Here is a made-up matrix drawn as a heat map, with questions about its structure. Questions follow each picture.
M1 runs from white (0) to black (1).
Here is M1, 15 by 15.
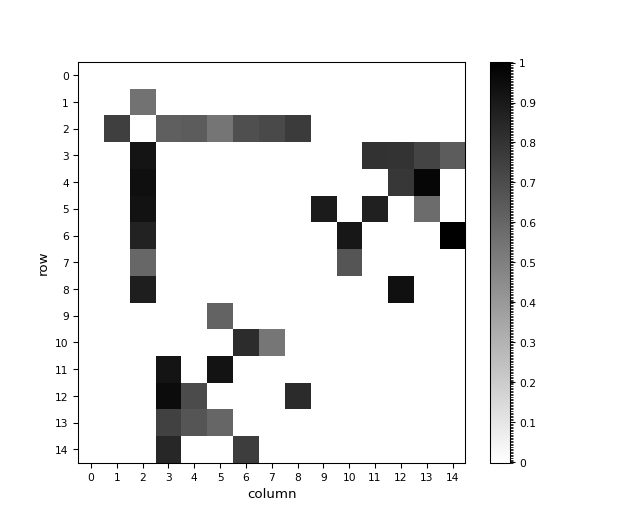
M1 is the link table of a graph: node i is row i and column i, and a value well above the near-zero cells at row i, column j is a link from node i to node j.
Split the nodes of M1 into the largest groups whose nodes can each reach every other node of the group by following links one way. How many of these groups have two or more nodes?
1
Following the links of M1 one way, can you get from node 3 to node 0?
no
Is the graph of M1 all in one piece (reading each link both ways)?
no
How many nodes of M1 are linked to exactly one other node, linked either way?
2
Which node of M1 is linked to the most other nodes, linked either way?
node 2
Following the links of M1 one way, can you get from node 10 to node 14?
yes
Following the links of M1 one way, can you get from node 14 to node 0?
no
